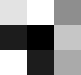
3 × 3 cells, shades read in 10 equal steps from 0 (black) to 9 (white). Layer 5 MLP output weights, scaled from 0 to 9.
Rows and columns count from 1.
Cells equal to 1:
2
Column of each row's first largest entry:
2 3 1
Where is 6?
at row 3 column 3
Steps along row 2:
down up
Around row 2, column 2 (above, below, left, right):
9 1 1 7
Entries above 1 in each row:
3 1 2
